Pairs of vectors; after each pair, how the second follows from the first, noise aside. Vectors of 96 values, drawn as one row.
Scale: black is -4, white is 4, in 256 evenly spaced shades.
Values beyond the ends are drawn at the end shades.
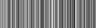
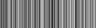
negated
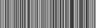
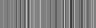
partly zeroed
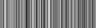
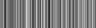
negated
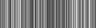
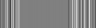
partly zeroed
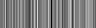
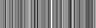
negated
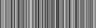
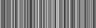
negated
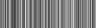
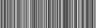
wrapped around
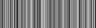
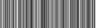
negated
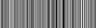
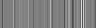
partly zeroed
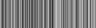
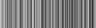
wrapped around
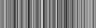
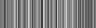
negated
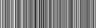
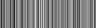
negated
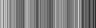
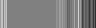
partly zeroed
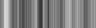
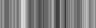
wrapped around
